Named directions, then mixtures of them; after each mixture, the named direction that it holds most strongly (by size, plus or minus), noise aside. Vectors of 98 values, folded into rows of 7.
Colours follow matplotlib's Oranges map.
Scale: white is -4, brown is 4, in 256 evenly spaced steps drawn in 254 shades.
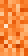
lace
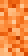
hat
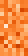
lace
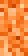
hat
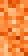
hat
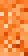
lace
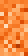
lace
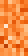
lace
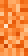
lace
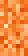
lace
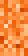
lace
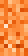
lace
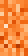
lace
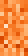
lace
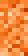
hat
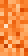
lace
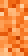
hat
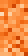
hat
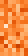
lace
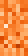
lace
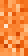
lace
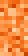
hat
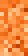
hat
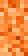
hat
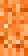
lace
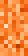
lace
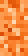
hat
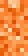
hat
